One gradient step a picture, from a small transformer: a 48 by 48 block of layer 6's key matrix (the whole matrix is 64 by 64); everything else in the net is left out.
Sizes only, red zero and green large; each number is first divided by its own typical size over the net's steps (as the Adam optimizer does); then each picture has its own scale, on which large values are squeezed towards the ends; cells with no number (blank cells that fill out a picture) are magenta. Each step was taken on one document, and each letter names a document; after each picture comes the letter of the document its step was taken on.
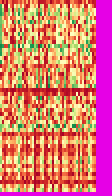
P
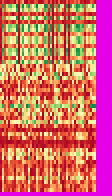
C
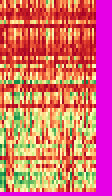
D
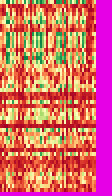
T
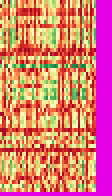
D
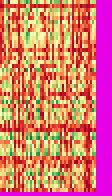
T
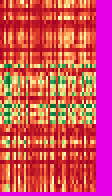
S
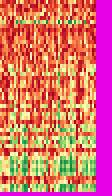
P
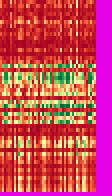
S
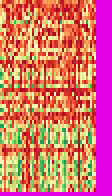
P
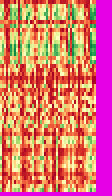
P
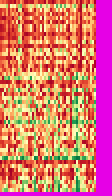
C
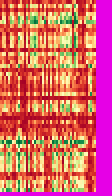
S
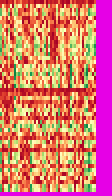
P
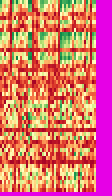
T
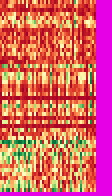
S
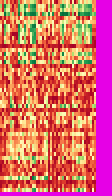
C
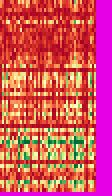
S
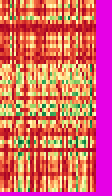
S
